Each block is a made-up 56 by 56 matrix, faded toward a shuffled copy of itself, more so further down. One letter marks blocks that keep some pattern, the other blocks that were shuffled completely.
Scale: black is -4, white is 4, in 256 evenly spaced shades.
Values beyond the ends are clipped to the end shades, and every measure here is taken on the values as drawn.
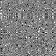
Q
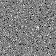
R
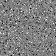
R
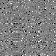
Q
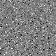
R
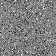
R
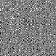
Q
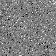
R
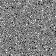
R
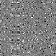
Q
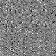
Q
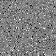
Q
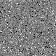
R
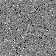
R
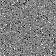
R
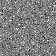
R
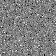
R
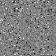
Q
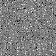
Q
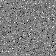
R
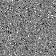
R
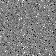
R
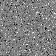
R
